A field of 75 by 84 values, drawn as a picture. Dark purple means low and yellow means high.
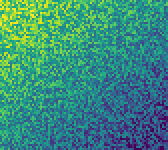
Slope: up to the top left. Stripes: none. Odd rows or columns: none. Ninth with the lowest average: bottom right. Grain: fine. Histogram: bell-shaped.
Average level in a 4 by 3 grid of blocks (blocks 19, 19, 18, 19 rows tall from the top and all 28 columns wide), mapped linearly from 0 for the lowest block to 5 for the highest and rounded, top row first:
5 4 3 / 4 3 2 / 3 2 1 / 2 1 0
